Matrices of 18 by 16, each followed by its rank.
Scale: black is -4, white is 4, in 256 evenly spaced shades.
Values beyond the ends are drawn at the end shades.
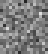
full rank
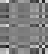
one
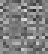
three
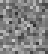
full rank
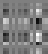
one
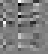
two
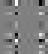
one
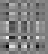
one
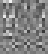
three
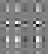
one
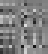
two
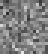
full rank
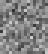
full rank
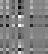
one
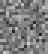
full rank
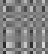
one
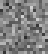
full rank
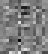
three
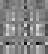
two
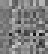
three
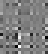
two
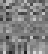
three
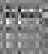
two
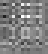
two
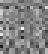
three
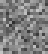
full rank
